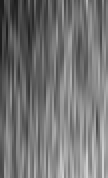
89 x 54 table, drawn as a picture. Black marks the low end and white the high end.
Ninth with the lowest average: top left. Slope: up to the bottom right. Mirror symmetry: none. Histogram: bell-shaped. Grain: streaks running down. Ninth with the highest average: bottom right.
